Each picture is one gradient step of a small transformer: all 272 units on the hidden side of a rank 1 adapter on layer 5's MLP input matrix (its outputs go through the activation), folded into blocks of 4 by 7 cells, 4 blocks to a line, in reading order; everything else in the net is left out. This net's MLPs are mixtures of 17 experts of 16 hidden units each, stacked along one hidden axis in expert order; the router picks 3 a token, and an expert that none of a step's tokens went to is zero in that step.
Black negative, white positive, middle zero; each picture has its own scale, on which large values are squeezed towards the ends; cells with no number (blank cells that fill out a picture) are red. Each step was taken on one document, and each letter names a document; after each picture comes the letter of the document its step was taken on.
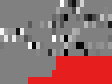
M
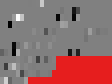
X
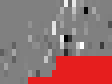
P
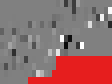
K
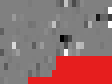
K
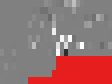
P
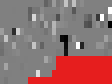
K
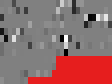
M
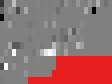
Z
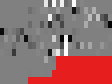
M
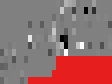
P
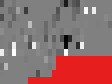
Z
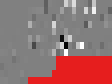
P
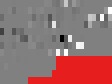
K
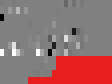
Z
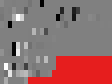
X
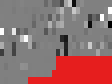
K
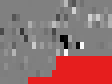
K
